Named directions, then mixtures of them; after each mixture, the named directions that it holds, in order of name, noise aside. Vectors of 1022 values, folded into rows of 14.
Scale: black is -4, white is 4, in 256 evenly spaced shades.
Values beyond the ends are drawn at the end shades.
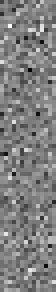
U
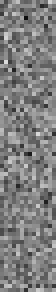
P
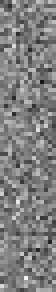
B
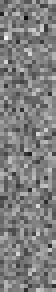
P, U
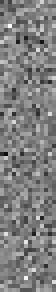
B, U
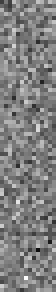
B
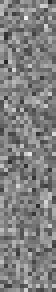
P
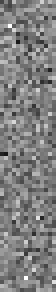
B, U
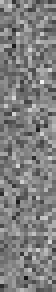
B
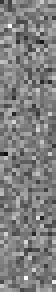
B, U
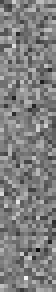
B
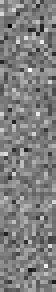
U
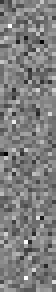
B, U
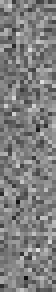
B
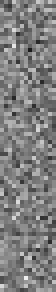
B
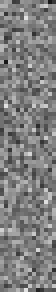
B, P
